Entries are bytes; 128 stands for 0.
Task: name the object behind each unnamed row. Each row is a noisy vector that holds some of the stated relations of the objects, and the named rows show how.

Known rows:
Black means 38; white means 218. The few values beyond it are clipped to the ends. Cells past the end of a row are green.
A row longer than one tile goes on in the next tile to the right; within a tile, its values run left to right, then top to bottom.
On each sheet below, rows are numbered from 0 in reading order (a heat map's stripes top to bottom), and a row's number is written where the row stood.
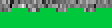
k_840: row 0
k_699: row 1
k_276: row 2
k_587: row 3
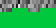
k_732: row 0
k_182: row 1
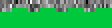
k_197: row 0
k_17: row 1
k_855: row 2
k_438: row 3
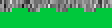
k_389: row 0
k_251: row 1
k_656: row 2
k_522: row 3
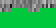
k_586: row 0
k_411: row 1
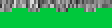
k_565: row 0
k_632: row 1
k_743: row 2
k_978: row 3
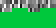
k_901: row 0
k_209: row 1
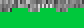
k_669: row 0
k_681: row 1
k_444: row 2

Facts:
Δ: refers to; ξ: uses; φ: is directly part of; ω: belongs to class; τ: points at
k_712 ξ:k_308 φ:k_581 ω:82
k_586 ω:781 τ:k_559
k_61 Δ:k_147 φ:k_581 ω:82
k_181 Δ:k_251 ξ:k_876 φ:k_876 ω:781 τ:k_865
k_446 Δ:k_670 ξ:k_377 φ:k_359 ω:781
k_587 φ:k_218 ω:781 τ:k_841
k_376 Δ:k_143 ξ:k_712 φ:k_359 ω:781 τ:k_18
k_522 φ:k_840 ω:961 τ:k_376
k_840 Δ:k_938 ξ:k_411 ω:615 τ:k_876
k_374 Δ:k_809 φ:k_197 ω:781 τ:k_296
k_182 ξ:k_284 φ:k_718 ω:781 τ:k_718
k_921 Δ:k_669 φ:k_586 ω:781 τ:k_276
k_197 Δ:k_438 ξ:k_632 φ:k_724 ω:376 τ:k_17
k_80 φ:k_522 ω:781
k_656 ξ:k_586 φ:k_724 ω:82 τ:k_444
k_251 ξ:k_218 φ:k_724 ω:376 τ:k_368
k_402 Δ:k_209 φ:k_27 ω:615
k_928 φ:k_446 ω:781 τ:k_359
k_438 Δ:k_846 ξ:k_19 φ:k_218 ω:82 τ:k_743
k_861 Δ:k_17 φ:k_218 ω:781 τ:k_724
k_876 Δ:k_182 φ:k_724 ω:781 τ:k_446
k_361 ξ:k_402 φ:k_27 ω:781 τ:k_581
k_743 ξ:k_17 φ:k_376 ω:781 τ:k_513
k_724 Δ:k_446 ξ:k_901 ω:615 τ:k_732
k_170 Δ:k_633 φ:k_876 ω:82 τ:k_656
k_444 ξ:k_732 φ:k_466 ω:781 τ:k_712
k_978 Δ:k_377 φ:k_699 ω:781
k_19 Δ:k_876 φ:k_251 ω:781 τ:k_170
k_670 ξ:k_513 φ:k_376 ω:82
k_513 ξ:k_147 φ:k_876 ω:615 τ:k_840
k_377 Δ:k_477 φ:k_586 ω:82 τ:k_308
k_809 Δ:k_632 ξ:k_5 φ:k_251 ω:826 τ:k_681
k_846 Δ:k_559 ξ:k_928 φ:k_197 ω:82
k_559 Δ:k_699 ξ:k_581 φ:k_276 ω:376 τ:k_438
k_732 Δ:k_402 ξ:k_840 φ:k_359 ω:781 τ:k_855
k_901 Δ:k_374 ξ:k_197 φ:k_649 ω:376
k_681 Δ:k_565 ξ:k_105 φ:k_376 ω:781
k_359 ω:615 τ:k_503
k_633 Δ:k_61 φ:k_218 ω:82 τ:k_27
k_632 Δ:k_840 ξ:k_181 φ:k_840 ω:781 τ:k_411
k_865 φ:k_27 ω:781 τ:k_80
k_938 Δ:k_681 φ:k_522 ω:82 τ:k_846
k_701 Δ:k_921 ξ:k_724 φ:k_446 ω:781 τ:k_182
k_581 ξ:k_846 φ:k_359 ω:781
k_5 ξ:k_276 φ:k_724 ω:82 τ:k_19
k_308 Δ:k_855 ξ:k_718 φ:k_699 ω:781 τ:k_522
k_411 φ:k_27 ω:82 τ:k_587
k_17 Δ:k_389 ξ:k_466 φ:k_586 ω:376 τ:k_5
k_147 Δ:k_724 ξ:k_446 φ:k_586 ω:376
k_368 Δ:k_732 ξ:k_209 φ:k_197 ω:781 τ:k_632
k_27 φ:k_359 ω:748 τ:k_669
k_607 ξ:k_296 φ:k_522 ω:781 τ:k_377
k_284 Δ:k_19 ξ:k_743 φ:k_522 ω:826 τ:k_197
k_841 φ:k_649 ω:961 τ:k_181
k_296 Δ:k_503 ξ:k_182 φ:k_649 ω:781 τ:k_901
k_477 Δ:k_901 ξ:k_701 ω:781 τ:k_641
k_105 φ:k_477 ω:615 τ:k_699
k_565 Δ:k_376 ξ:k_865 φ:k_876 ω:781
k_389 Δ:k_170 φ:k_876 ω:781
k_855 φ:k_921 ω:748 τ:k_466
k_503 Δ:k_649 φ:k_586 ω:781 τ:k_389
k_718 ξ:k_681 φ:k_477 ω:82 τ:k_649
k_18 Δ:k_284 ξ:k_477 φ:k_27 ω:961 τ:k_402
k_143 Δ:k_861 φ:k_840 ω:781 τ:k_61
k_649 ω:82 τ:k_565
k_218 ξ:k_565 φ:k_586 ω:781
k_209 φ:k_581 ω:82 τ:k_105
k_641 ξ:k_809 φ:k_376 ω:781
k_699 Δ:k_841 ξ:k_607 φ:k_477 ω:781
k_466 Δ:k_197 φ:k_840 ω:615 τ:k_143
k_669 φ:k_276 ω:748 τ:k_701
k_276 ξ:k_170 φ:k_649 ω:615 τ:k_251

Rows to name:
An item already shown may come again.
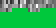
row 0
k_938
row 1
k_181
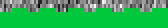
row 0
k_861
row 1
k_840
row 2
k_466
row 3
k_18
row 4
k_181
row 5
k_565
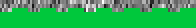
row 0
k_147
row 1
k_389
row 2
k_377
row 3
k_477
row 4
k_61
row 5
k_840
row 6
k_251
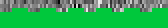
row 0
k_641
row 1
k_368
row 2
k_846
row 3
k_376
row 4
k_147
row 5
k_251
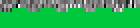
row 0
k_402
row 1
k_670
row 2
k_681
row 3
k_446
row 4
k_724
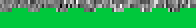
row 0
k_368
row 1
k_61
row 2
k_170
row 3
k_809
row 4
k_876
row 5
k_376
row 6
k_209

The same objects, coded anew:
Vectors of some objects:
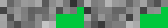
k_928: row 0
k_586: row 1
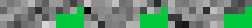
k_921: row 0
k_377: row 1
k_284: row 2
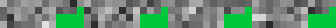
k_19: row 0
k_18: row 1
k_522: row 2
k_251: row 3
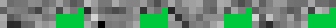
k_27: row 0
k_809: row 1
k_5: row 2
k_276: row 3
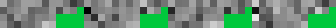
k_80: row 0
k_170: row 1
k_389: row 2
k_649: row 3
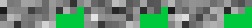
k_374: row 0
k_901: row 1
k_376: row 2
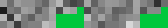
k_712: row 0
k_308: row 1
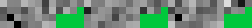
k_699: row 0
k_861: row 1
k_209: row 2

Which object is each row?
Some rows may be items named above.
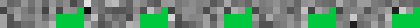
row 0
k_105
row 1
k_477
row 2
k_359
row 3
k_513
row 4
k_840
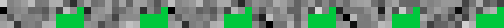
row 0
k_377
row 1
k_389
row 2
k_377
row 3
k_466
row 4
k_846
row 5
k_701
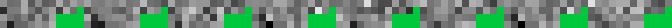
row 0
k_724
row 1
k_855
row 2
k_18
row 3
k_466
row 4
k_197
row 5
k_743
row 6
k_466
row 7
k_182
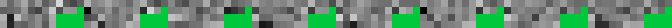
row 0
k_402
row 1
k_938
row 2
k_147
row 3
k_855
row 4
k_276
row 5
k_170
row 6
k_446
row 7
k_27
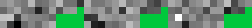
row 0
k_669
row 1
k_284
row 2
k_17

